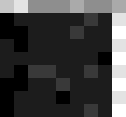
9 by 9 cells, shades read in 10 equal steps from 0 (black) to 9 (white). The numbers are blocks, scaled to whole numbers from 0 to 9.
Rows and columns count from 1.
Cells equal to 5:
5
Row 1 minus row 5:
6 7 4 4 4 5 4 5 -3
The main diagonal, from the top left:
7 1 1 1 1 1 1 1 9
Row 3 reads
0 0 1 1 1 2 1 1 9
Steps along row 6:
down up same down same up down up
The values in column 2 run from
0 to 8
